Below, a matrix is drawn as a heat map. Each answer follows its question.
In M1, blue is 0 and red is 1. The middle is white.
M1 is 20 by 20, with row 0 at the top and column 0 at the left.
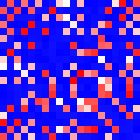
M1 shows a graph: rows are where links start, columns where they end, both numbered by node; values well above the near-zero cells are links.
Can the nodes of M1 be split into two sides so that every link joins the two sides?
yes
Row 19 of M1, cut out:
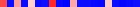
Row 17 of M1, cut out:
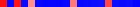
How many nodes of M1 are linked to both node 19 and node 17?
5
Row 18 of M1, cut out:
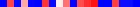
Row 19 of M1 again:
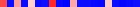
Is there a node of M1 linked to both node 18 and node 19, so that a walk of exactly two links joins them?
no
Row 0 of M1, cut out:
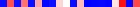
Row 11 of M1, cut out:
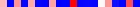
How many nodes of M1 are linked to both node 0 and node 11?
0
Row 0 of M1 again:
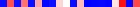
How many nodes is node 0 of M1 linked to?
9
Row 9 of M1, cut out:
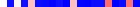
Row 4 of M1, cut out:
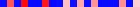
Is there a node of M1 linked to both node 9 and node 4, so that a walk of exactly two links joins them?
no
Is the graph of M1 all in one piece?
yes
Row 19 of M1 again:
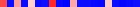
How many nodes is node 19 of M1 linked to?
6
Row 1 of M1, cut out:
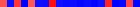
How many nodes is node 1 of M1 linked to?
6
